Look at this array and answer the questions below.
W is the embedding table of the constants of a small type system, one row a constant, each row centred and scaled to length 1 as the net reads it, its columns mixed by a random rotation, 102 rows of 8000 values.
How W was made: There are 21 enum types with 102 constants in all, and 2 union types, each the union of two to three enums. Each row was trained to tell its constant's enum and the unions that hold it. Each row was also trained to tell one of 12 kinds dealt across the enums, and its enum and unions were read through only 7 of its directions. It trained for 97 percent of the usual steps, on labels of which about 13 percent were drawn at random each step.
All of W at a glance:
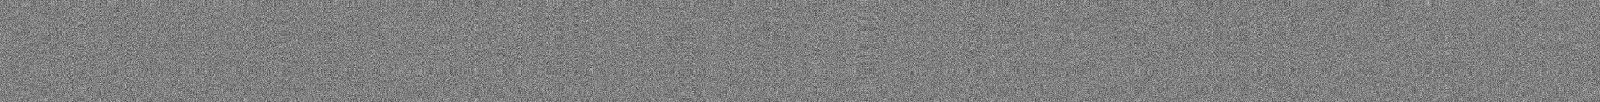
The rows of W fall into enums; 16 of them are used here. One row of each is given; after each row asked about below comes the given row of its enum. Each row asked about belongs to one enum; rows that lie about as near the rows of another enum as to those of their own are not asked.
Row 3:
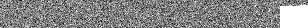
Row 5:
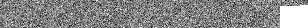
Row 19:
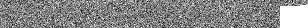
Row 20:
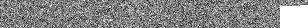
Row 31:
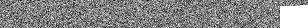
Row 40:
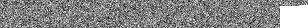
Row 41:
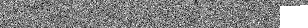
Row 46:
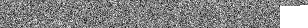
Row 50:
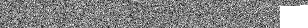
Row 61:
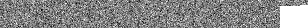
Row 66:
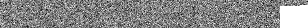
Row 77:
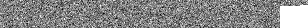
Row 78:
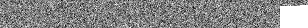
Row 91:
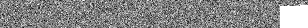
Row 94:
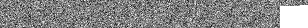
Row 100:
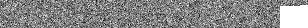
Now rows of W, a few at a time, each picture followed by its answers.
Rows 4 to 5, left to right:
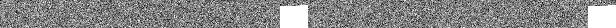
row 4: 78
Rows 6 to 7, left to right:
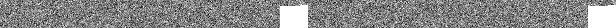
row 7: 46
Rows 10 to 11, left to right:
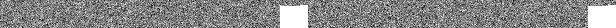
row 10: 20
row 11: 20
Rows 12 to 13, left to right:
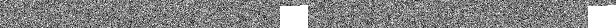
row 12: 61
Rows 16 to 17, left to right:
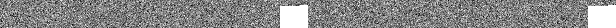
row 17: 20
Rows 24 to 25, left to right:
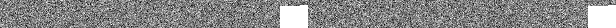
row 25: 46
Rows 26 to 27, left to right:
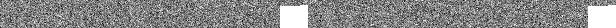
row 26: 46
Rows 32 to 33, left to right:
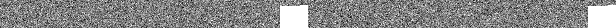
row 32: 94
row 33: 5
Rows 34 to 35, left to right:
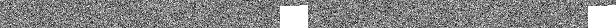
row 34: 100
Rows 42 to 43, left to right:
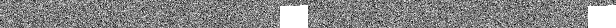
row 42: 3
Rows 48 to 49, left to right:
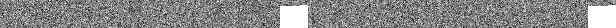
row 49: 46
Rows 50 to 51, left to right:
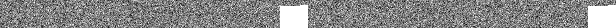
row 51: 94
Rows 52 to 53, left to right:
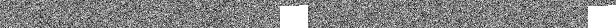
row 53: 50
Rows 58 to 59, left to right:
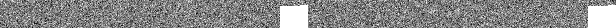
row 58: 61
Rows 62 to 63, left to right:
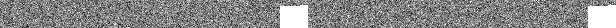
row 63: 77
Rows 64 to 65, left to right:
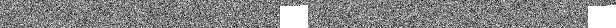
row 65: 31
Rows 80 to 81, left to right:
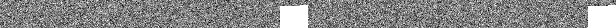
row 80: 3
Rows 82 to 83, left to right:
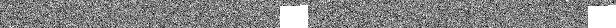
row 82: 50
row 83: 61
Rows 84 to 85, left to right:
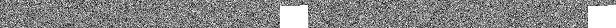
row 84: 94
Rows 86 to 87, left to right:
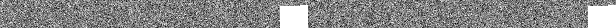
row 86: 20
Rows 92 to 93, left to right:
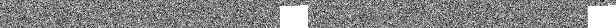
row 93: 91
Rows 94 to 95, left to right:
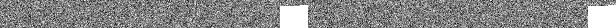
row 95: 50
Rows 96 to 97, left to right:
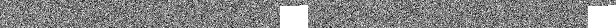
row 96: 94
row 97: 91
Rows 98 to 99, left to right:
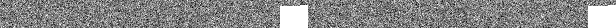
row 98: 100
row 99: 100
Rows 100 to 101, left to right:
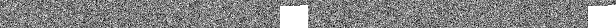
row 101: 61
